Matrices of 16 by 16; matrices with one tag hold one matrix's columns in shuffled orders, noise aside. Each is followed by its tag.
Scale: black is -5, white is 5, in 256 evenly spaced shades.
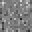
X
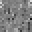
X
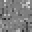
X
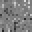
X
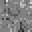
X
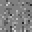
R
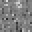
X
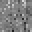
X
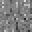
X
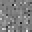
R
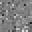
R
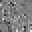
R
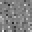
R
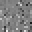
R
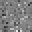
R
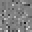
R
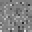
R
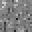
X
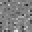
R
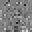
R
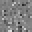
R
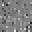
R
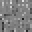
X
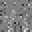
R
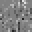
X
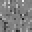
X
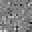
R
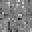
X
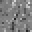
X
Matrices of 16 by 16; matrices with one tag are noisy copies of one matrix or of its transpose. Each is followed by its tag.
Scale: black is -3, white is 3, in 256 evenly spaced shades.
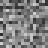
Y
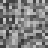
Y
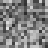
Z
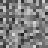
Y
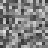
Y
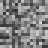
Z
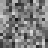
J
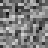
Y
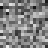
Y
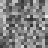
J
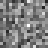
Y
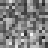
Z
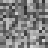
Z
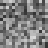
Z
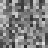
J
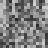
J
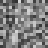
Y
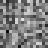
Y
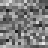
J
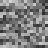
J
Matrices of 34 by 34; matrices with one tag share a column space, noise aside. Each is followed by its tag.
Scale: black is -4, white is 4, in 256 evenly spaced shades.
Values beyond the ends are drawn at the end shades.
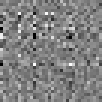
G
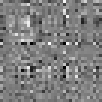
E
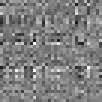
E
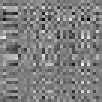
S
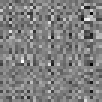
S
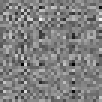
S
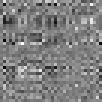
E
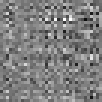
S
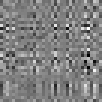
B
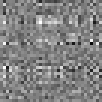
E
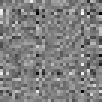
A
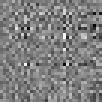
G
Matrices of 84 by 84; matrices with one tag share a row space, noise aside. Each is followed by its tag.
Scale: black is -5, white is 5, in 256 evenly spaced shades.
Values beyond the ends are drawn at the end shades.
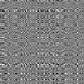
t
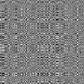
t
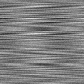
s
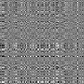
t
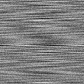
s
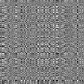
t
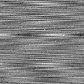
s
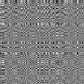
t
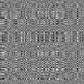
t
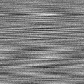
s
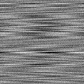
s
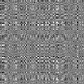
t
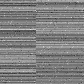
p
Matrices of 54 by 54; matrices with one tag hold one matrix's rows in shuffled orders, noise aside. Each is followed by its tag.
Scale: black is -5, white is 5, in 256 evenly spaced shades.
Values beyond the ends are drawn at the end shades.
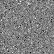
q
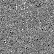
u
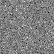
u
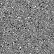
q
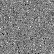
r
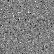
q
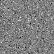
q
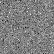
r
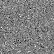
q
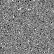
q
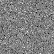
u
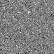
q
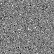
q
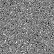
u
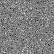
u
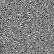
q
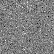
u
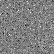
r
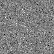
u
